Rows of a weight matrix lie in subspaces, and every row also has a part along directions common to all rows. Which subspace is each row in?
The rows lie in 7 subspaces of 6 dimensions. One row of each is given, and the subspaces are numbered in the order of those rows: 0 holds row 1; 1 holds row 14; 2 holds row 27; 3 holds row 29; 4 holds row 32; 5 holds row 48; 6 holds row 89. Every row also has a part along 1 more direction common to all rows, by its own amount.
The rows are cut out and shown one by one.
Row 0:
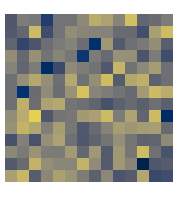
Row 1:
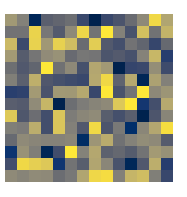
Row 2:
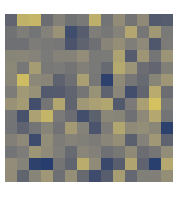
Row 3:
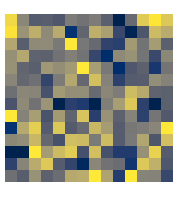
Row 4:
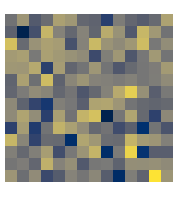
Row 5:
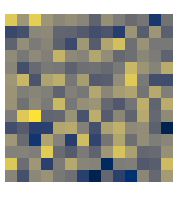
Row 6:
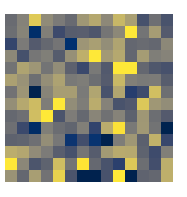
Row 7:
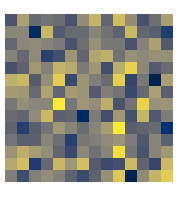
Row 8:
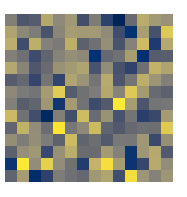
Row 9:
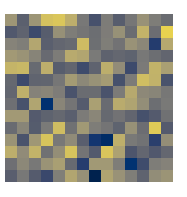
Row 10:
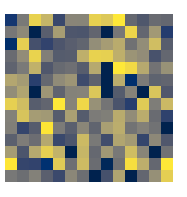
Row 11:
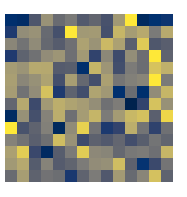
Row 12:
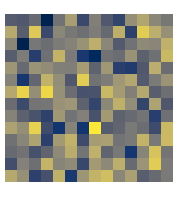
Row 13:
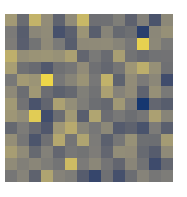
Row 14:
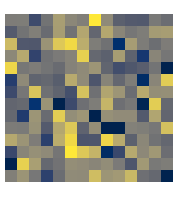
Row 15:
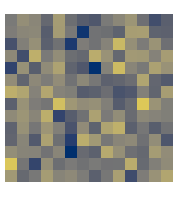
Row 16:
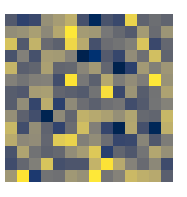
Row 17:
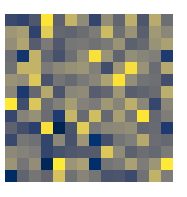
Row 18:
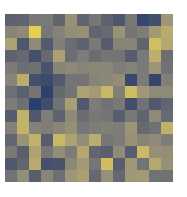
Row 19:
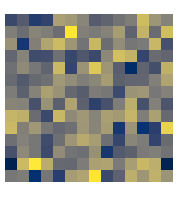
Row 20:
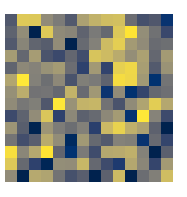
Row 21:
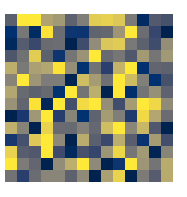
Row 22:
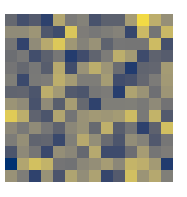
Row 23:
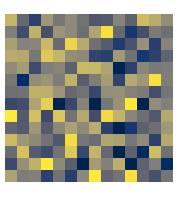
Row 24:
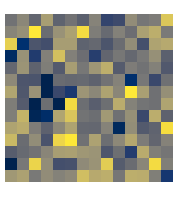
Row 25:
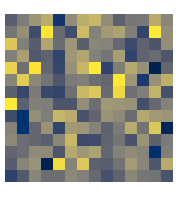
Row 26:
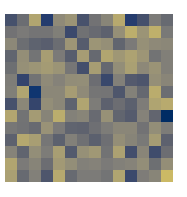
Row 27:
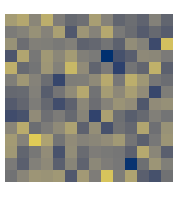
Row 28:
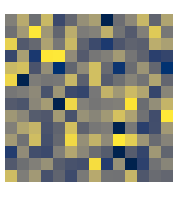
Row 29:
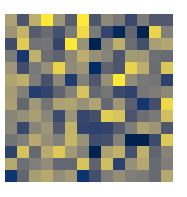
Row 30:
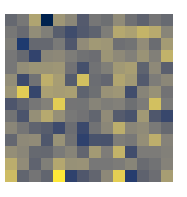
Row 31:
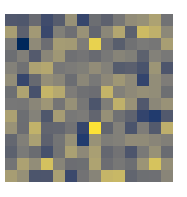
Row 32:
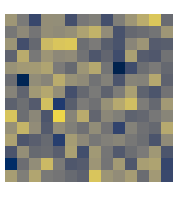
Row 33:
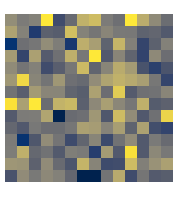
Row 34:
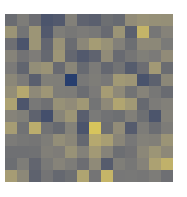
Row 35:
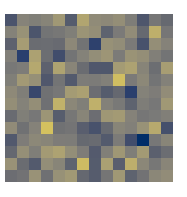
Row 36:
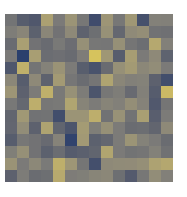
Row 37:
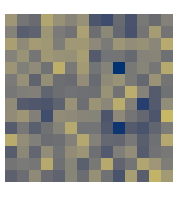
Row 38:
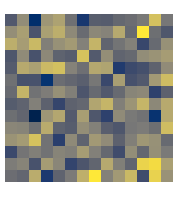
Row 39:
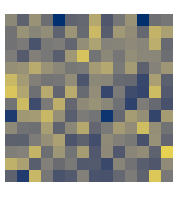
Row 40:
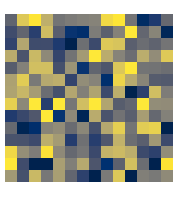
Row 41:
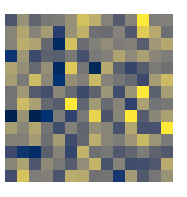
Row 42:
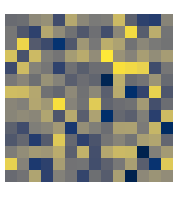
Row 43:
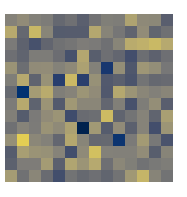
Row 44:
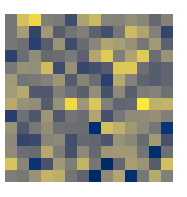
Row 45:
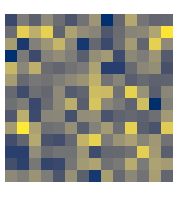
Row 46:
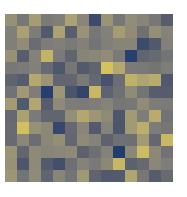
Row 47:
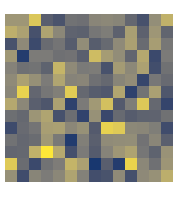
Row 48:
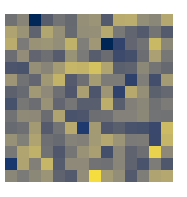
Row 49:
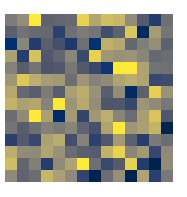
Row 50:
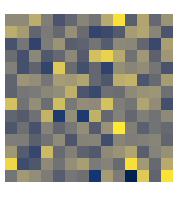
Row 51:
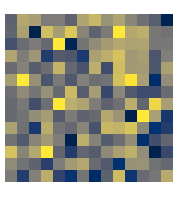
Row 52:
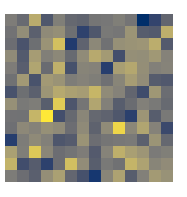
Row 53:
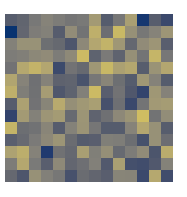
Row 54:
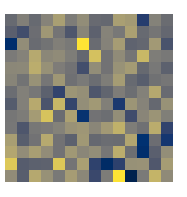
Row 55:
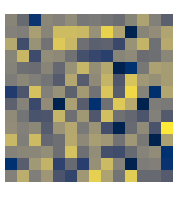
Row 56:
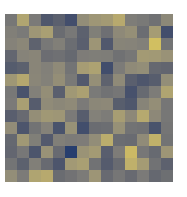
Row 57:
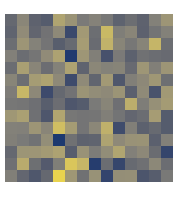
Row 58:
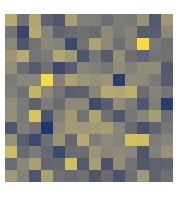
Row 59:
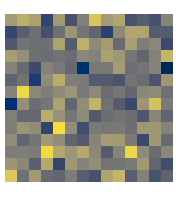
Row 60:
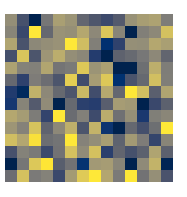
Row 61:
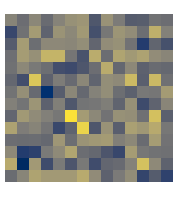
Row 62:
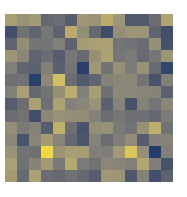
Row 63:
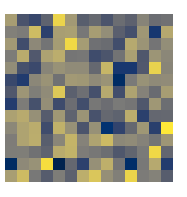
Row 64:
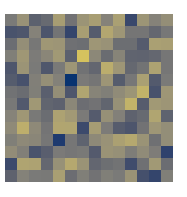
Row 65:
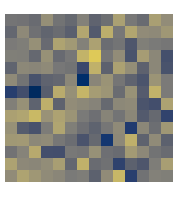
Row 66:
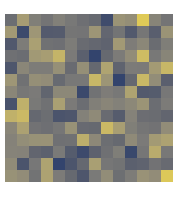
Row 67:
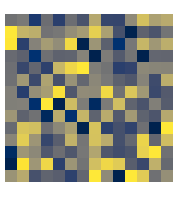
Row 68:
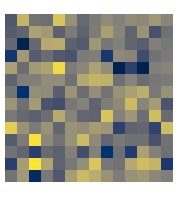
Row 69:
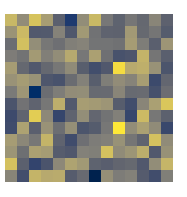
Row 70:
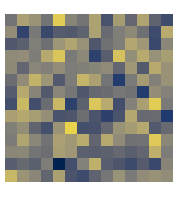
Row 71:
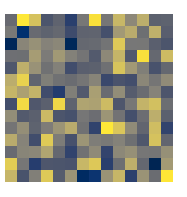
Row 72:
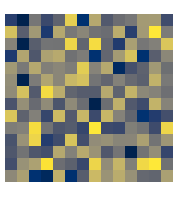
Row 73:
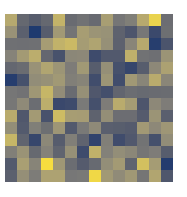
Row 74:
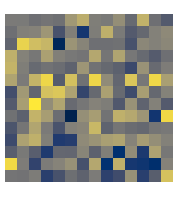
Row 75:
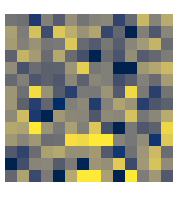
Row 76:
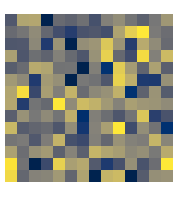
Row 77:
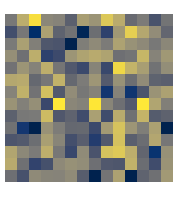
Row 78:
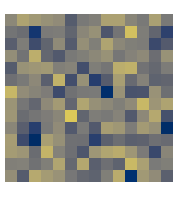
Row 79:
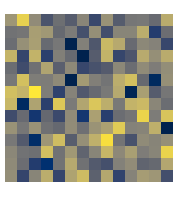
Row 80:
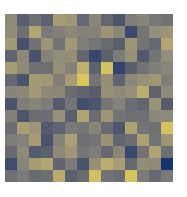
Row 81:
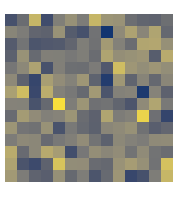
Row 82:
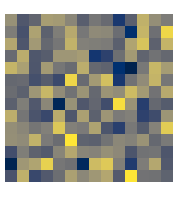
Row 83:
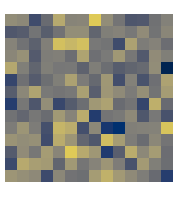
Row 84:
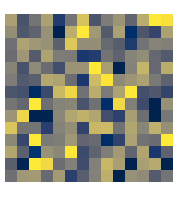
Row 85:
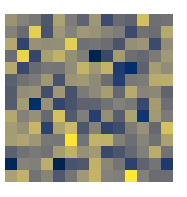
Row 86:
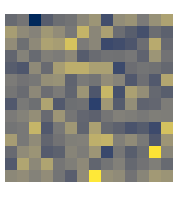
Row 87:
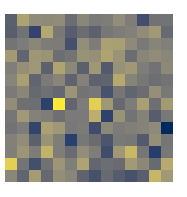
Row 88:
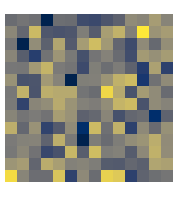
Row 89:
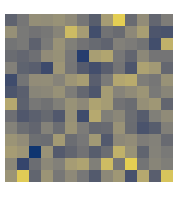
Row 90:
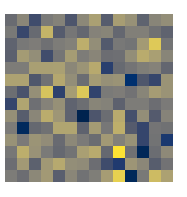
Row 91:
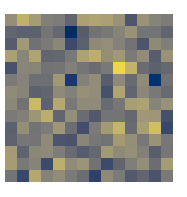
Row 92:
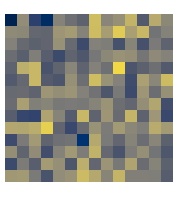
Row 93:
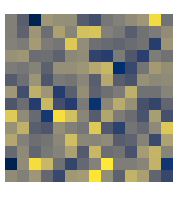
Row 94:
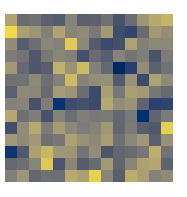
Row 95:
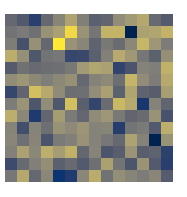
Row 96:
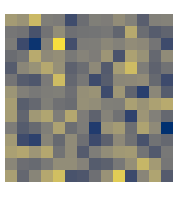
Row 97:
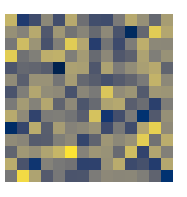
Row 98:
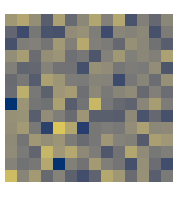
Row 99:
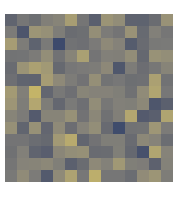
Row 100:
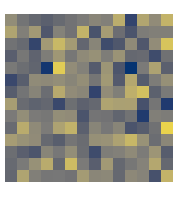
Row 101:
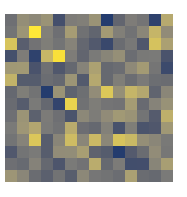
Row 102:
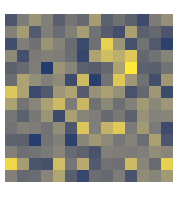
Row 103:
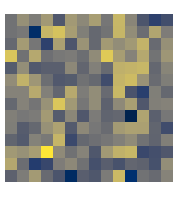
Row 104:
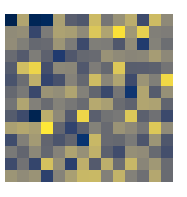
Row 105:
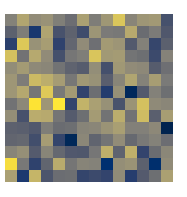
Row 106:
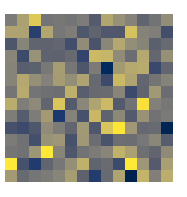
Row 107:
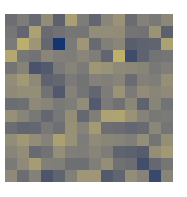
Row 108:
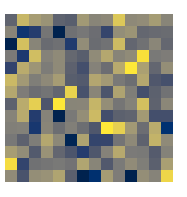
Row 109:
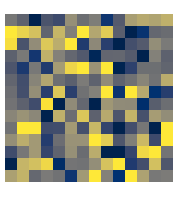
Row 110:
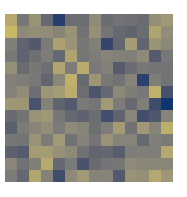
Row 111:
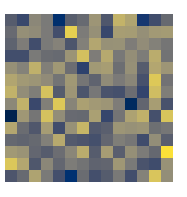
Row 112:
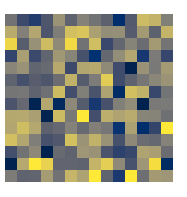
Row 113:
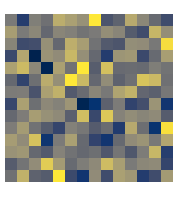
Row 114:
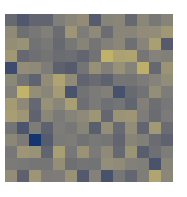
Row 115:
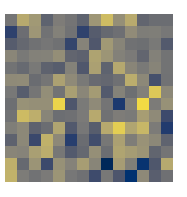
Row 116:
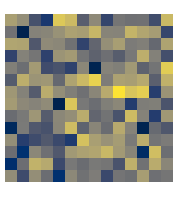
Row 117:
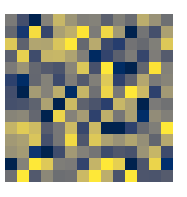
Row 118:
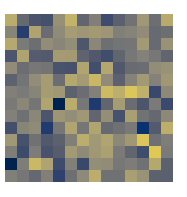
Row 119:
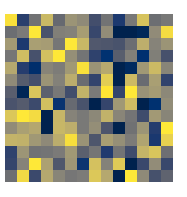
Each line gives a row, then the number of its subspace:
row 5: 3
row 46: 5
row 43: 5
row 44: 4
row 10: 0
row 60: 5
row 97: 2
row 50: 6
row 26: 0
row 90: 5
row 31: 0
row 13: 3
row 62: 1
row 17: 1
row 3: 6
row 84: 1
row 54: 5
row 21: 2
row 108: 1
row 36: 1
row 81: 0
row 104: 3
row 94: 6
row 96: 4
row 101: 4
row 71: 1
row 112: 2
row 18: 4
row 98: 1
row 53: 6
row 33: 0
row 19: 2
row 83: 1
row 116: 3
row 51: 2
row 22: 2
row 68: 2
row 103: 2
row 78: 4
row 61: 5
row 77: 5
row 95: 2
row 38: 3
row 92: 3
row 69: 2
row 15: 1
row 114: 2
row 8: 5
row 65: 0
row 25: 1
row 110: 6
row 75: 0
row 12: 0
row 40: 2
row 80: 0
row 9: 5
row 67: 5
